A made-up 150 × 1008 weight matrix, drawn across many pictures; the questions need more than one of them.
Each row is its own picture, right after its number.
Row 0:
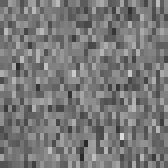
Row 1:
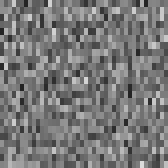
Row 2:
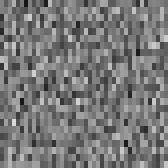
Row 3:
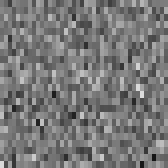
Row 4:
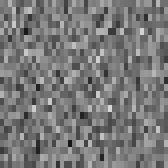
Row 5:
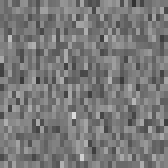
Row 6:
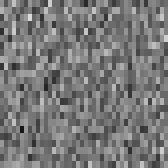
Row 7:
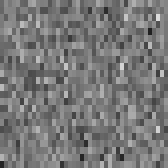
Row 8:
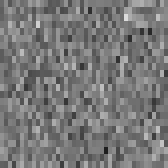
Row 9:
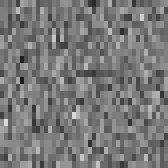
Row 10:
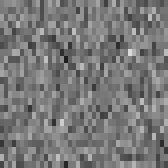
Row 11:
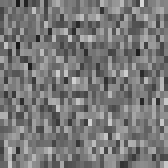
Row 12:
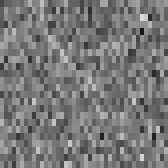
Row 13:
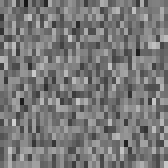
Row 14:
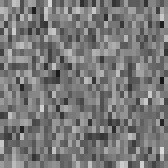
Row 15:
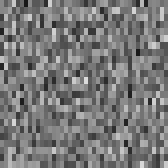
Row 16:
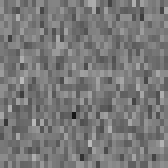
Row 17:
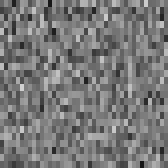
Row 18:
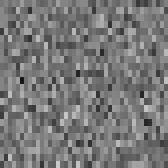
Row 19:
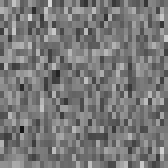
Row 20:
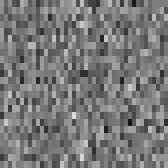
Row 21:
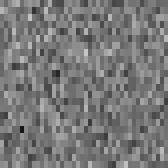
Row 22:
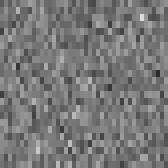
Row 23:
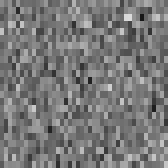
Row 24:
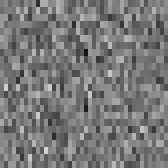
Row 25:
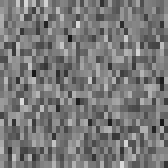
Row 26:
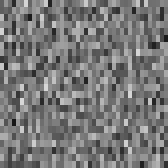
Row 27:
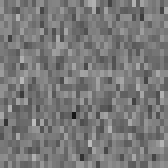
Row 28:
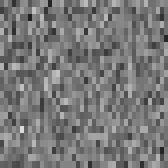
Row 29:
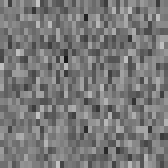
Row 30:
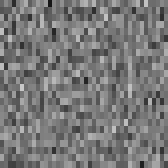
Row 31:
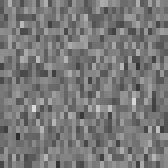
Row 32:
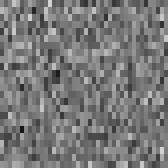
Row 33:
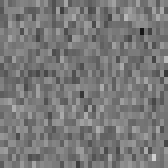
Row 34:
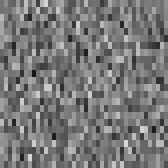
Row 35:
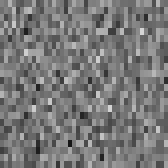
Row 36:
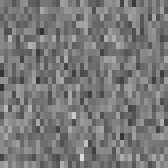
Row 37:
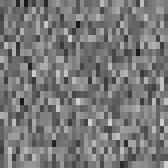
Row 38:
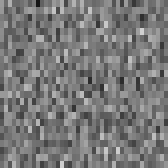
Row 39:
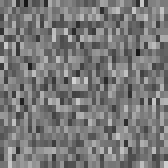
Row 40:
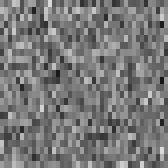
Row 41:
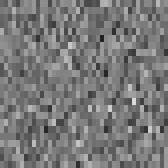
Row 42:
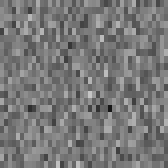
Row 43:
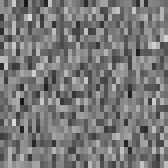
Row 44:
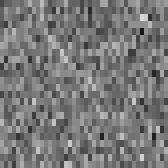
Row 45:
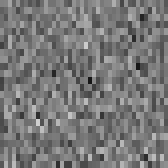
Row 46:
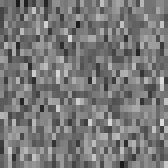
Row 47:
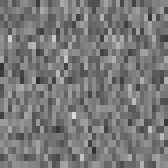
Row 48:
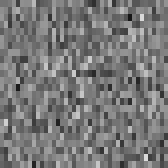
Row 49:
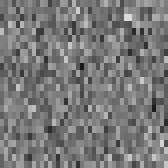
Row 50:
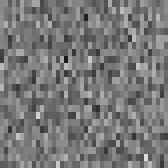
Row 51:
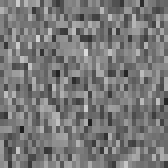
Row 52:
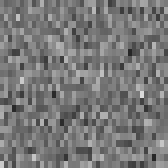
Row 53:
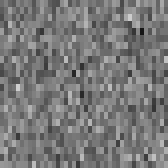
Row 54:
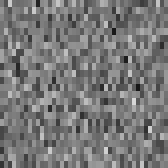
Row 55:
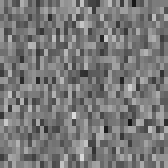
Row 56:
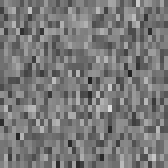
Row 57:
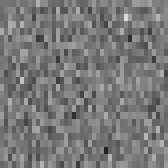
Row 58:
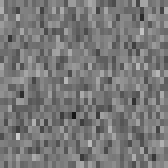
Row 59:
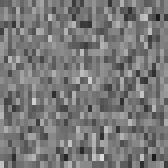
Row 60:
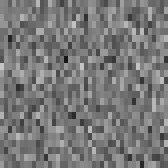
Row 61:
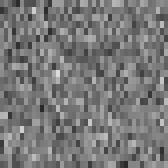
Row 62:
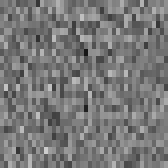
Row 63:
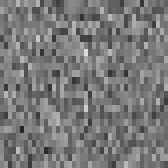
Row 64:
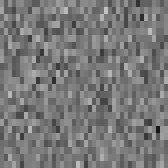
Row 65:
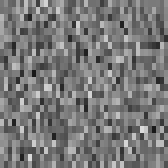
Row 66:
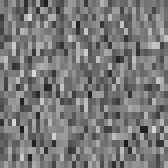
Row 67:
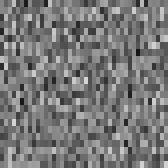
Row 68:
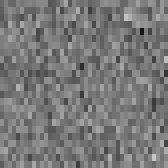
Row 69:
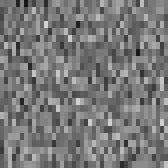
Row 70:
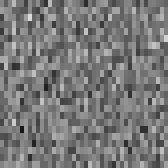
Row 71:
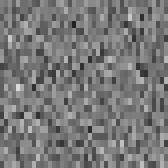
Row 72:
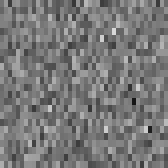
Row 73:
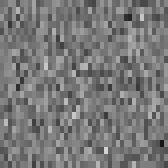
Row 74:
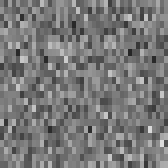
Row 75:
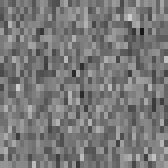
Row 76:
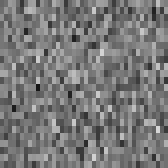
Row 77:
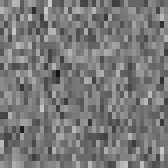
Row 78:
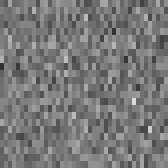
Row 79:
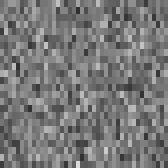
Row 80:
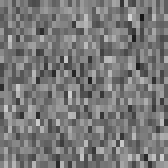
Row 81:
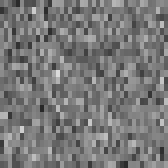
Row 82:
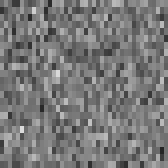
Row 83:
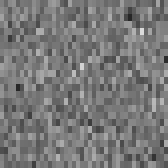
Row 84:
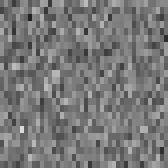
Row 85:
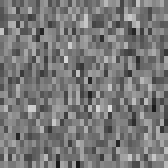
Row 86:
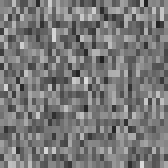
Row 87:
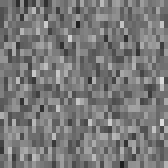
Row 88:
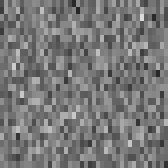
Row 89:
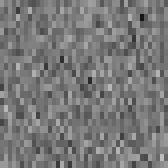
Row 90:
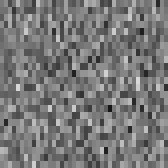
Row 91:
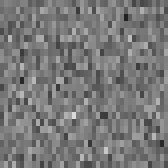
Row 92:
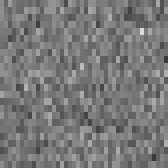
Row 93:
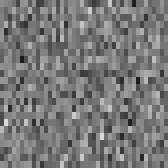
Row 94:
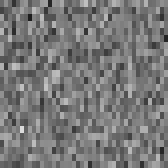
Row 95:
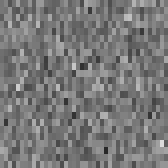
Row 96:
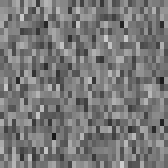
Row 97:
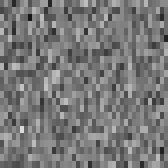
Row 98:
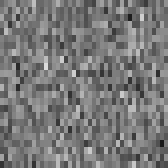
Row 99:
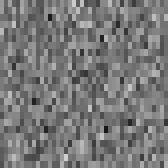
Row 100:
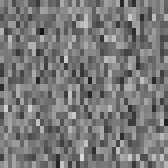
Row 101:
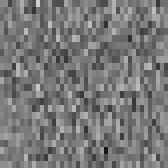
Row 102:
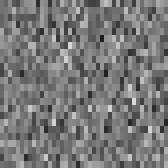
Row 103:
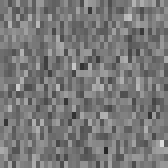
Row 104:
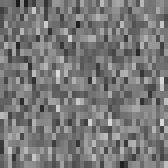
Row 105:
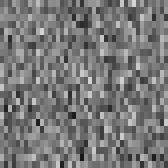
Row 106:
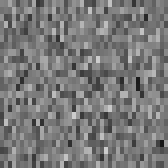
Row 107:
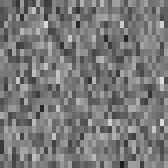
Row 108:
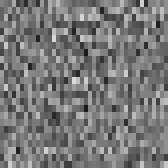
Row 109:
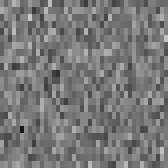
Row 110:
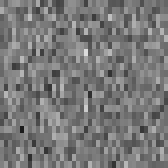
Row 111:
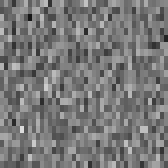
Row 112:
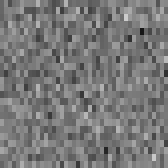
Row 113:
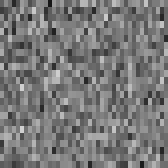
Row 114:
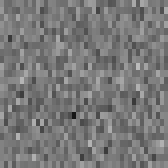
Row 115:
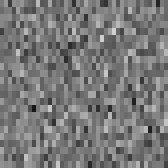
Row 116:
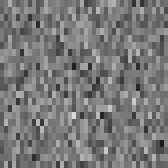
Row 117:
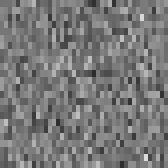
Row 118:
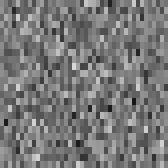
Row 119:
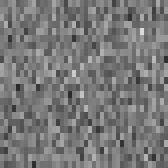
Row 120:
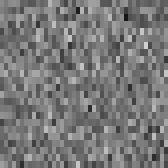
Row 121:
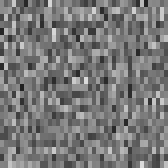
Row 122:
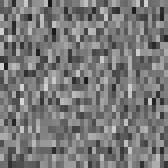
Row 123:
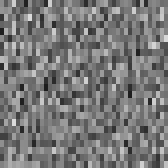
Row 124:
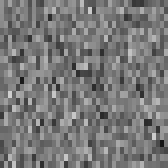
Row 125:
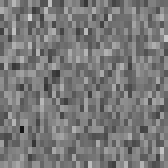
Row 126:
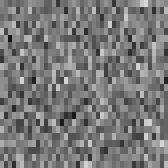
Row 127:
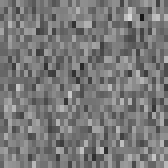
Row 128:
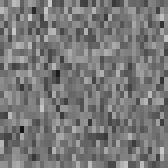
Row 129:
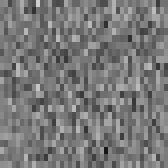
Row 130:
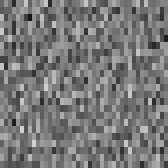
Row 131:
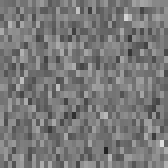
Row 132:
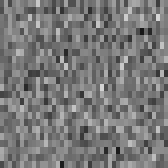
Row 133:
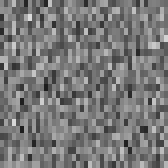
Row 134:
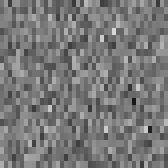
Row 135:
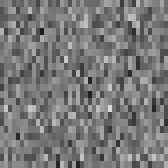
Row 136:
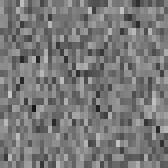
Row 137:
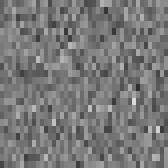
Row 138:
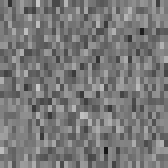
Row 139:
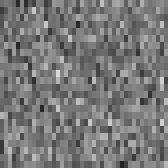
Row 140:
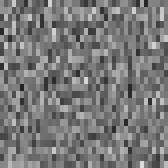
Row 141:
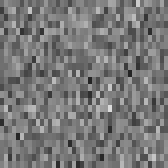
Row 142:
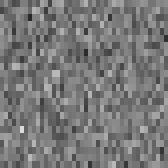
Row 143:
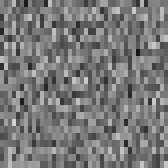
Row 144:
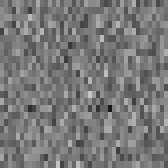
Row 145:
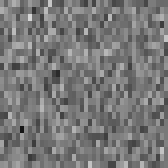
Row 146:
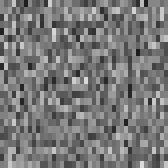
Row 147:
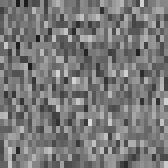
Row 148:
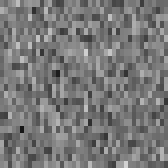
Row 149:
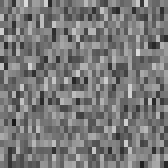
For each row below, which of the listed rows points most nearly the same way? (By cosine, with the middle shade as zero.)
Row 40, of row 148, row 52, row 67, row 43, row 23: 148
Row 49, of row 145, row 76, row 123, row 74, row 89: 74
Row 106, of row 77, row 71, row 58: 77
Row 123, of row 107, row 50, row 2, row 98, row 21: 2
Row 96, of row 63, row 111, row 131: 111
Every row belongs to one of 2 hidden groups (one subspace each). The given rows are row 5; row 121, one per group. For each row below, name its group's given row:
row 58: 5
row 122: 121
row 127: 5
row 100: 5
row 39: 121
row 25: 121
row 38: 5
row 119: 5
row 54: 5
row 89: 5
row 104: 121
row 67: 121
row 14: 121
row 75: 5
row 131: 5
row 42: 5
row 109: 121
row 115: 5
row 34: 121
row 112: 5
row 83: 5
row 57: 5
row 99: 5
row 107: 121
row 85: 5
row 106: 5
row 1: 121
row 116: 5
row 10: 5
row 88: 5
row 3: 5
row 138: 5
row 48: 5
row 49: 5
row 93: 5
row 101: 5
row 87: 121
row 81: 121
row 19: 121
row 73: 5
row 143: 121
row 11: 121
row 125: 121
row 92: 5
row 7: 5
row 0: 5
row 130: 121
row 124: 5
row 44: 5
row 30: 121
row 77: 121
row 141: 5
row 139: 121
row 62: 121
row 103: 5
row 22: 5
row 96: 121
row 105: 5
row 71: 5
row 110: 121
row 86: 121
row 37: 121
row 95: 5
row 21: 121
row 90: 5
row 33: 5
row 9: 5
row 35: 5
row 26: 121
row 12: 5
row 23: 5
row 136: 5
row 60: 5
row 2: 121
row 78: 5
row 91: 5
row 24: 121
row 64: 5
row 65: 121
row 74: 5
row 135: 5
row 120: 5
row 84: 121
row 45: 5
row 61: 121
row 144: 5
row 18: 5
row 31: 5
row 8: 5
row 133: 121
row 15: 121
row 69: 121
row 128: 121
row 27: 5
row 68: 5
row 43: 121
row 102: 5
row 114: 5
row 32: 121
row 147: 121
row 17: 121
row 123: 121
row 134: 5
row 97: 121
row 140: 121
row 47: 5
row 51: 121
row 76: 5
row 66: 121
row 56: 5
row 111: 121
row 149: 121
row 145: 121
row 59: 5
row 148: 121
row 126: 5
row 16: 5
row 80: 5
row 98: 5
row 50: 5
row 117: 5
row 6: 121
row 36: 5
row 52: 5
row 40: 121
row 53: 5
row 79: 5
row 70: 121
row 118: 5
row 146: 121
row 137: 5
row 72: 5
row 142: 121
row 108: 121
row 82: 121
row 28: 121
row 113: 121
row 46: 121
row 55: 5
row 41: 5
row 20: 5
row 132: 5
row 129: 5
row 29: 5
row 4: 5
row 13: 121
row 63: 121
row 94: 121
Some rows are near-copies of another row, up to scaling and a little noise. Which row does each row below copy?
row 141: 56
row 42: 144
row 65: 34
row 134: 72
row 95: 103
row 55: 20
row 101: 129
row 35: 4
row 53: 75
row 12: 44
